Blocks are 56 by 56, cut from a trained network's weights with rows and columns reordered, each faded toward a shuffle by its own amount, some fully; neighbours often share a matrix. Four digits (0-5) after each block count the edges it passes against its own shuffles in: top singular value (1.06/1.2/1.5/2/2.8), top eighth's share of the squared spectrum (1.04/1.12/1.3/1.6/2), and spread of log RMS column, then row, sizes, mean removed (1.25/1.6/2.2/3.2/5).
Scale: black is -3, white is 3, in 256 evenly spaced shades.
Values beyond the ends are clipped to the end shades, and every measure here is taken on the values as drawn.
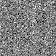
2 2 0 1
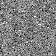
0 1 0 0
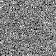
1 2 0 1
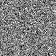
1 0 0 0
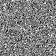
0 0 0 0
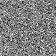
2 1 0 0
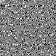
3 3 0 3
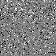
2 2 0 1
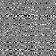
4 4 1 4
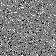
0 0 0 0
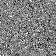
0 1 0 0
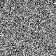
0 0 0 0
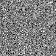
2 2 0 1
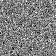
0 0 0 0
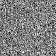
2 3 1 1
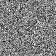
0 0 0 0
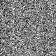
2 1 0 0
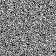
1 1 0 0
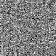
2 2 0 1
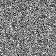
0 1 0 0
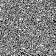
1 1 0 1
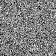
0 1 0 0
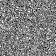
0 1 0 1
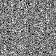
2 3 0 1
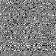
3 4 0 3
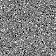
1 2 0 0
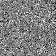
1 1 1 0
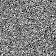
1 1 0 0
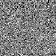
2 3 1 1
